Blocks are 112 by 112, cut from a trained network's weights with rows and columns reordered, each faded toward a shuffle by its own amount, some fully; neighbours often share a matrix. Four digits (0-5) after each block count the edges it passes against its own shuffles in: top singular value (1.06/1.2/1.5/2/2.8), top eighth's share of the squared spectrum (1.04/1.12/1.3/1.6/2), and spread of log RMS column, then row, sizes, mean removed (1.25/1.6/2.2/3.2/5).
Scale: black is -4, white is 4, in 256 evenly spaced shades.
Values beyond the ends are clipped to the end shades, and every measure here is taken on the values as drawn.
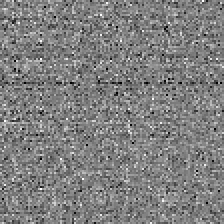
3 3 2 1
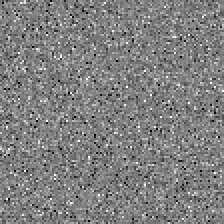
0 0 0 0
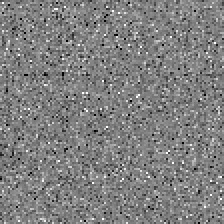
0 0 0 0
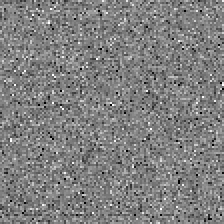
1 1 0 0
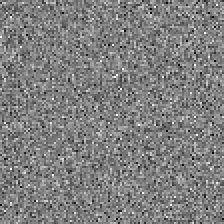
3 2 1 1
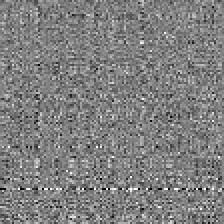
4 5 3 3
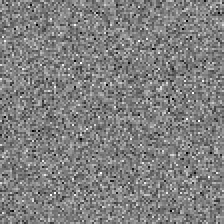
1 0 0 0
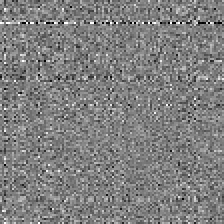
4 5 2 3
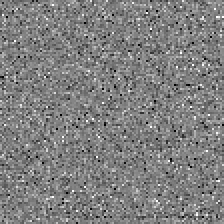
1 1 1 0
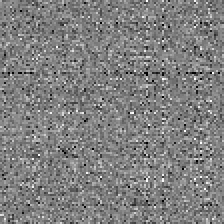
3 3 3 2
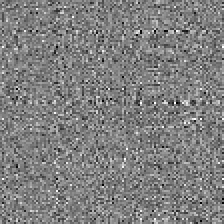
4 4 3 3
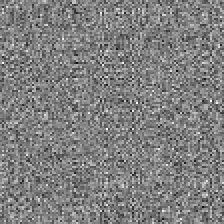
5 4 3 2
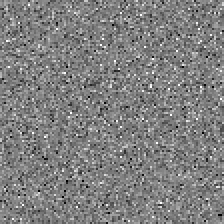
0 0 0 0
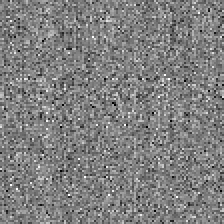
3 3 1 2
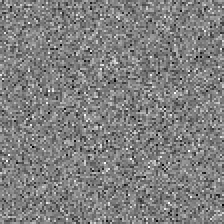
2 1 0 0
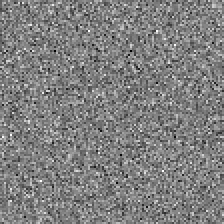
0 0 0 0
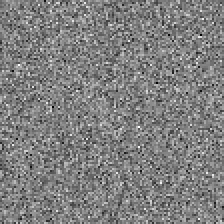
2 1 0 0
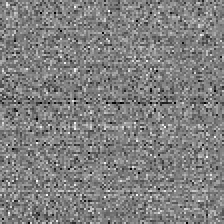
3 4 3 2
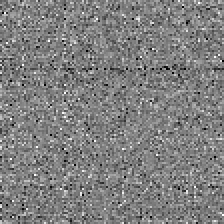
3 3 2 1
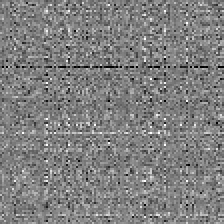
4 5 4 3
